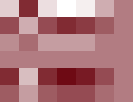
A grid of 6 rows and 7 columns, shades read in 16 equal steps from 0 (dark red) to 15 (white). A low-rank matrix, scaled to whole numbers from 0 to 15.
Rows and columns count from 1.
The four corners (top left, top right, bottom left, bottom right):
12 7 5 7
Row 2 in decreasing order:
10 7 5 4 4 3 2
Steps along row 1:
down up up down down down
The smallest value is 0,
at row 5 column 4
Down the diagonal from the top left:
12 10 9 7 1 6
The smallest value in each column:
2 2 2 0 1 4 7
